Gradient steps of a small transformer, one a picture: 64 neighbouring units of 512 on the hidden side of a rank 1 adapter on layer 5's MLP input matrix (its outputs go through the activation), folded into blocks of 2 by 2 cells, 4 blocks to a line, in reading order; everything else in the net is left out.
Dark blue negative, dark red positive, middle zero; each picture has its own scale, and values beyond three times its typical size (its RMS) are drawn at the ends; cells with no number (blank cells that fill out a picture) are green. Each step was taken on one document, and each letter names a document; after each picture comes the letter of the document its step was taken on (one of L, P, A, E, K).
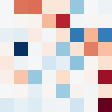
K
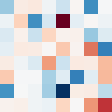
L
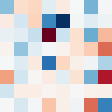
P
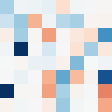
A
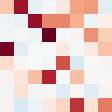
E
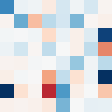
A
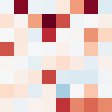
E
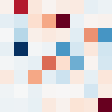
K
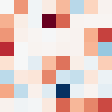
E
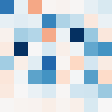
P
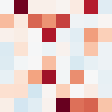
E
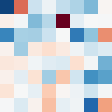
P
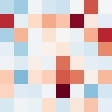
L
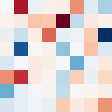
K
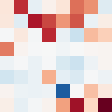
E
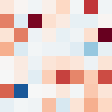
L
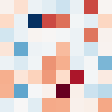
L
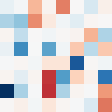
A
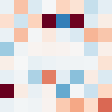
E
